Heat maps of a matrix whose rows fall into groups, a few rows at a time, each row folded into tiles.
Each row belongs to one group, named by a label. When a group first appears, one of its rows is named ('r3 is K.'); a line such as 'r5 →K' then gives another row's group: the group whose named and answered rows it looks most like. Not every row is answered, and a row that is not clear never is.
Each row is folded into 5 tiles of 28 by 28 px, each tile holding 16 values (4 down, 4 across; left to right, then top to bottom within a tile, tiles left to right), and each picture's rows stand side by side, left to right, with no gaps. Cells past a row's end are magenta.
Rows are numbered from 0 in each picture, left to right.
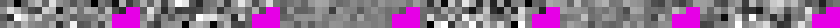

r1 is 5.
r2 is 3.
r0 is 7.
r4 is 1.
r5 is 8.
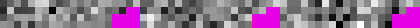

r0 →3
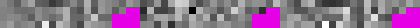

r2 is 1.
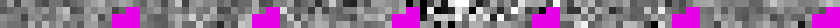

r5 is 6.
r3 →3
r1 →8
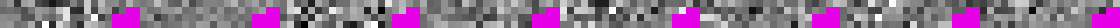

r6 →7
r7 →3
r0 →1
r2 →5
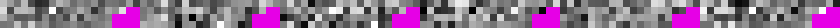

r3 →3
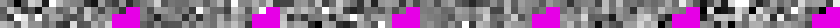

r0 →7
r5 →3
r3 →1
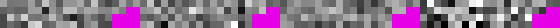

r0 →6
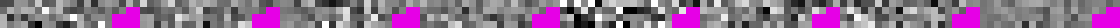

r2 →1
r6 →7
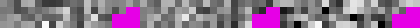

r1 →7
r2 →6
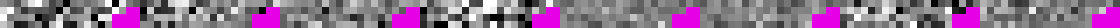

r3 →6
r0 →5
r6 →7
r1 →3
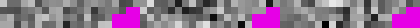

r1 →6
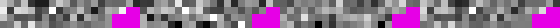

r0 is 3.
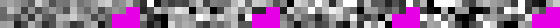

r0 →5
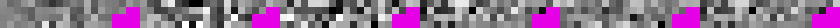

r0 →1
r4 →6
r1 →1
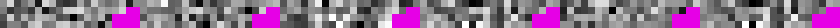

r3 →1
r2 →8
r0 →6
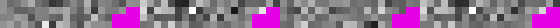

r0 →1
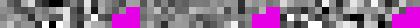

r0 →1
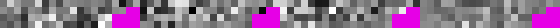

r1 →3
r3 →1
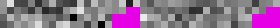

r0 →6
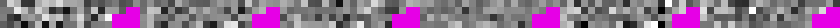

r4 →5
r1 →5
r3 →6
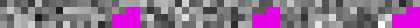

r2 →8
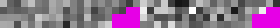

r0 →7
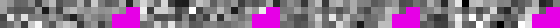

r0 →6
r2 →8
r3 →8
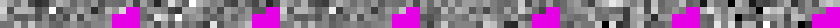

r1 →7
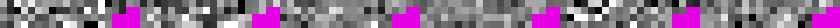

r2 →5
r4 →7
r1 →5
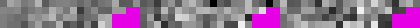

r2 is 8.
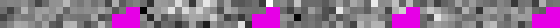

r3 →7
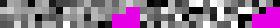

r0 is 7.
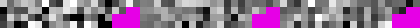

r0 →6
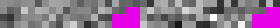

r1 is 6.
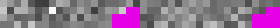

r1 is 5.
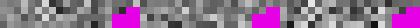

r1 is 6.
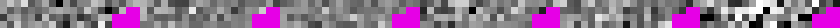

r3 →3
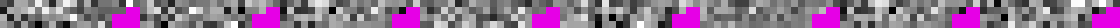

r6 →3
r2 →3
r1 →5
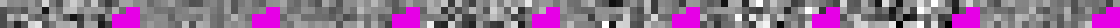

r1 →1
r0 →6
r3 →5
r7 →7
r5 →8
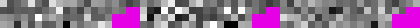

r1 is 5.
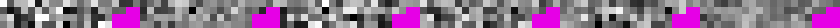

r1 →3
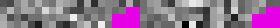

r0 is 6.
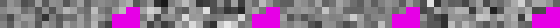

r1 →5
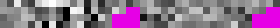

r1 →5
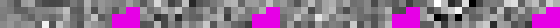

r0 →1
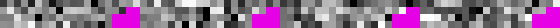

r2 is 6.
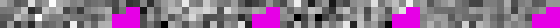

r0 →7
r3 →1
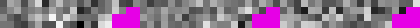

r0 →8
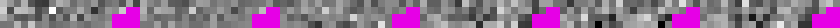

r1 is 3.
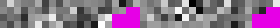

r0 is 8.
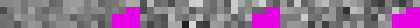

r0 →6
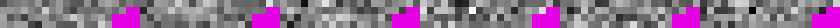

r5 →3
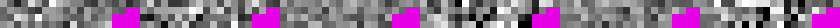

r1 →5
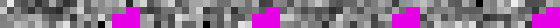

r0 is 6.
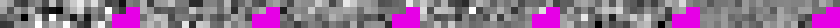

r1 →1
